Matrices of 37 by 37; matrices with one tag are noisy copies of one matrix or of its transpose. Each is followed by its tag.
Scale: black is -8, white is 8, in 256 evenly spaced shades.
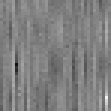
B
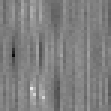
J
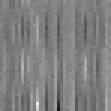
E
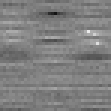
J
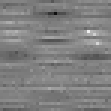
J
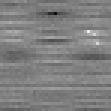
J
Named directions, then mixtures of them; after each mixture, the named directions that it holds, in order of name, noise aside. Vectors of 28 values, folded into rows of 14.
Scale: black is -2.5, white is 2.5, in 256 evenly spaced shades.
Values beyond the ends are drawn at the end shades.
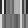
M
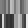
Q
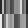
M, Q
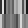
M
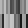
M, Q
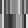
M, Q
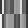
M, Q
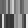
Q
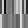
M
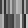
M, Q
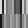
M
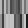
M, Q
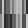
M, Q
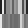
M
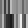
M, Q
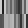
M, Q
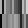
M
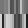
Q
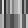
M, Q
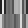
M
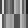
M, Q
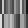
M, Q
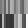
Q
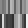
Q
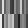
M, Q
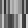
M, Q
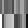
M, Q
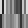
M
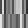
M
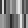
M, Q
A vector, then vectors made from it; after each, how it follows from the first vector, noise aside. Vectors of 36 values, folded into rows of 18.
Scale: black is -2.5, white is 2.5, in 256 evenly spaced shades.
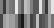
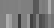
partly zeroed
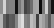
negated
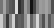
reversed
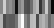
negated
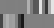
partly zeroed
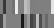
partly zeroed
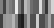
copied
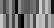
sign-scrambled
